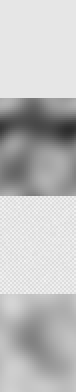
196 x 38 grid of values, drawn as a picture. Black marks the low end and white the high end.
The table splits into 4 rows of 1 panel. Panel 1,1: very high, flat. Panel 2,1: middling, smooth, strong in contrast. Panel 3,1: very high, checkered, faint in contrast. Panel 4,1: high, smooth.
